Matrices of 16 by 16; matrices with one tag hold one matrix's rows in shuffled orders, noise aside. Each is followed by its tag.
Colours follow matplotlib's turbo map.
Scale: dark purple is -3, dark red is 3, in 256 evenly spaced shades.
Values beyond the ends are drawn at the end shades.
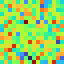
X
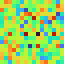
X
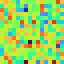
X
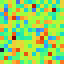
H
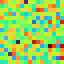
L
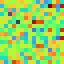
L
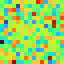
H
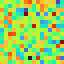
X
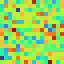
H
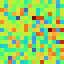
L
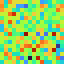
X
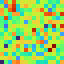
H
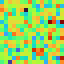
L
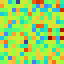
L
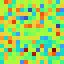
X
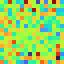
X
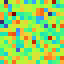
H
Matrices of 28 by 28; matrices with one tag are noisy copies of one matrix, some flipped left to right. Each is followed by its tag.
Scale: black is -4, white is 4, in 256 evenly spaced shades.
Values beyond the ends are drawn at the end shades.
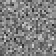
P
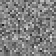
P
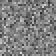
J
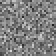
P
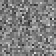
J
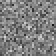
P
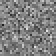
P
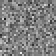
J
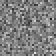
J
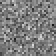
P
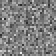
J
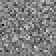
P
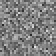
P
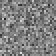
J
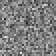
J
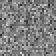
J
